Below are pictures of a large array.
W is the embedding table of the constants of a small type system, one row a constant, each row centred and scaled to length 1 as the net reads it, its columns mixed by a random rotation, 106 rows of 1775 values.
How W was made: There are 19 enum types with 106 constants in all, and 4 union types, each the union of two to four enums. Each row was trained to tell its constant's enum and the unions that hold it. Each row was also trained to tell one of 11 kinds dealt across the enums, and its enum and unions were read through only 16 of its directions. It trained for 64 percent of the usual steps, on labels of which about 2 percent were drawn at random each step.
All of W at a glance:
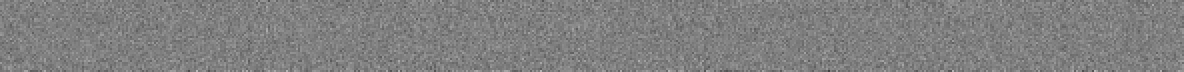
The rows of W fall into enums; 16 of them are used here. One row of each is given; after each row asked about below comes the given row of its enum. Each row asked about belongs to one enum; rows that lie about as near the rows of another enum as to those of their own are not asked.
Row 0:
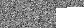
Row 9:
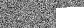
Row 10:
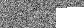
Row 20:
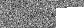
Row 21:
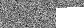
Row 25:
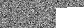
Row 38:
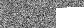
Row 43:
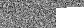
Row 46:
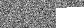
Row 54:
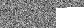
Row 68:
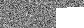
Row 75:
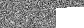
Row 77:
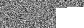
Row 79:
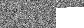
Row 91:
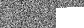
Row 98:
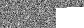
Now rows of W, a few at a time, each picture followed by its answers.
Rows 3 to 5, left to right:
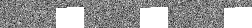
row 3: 98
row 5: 91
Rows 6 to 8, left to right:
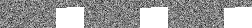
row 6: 98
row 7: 20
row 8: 9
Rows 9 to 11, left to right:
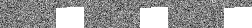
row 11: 38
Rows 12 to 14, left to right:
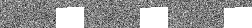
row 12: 10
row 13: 54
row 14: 54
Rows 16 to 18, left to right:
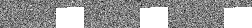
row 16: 0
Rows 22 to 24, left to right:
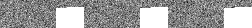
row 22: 91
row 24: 98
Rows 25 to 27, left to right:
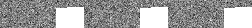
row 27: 75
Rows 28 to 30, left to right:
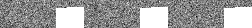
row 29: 25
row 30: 79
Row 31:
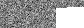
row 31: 46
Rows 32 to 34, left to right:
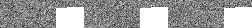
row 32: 25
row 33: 68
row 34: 25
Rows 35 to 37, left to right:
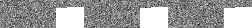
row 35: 54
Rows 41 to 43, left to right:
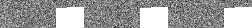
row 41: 54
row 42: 10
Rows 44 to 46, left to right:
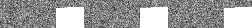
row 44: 9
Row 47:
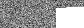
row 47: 9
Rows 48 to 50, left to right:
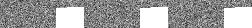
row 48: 91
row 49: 75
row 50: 10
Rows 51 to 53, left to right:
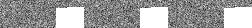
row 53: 79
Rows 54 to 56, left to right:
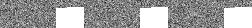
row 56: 9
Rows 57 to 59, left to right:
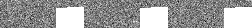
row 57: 75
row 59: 46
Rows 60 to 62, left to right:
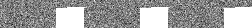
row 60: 10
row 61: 54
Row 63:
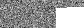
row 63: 54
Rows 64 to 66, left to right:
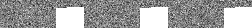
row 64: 98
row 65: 79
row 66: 20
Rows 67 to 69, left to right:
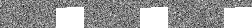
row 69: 21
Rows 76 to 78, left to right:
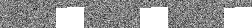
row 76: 10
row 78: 79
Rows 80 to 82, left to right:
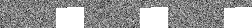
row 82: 68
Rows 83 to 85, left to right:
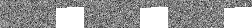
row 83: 38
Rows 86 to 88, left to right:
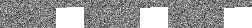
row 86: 21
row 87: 98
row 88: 25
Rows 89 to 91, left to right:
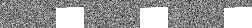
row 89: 21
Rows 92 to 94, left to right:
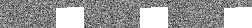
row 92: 68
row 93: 10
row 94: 25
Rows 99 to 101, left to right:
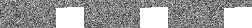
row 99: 21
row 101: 9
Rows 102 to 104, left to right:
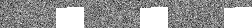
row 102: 98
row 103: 9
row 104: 75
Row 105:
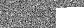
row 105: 91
